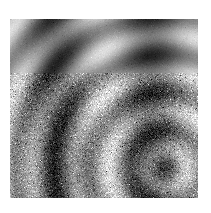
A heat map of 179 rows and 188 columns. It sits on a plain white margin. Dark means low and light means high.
Stripes: upright, repeating 2 times. Slope: none. Average level on the scale: 50%. Histogram: bell-shaped. Rings: centred on the bottom right. Odd rows or columns: none. Seam: horizontal, 30% of the way down, the top part calmer.
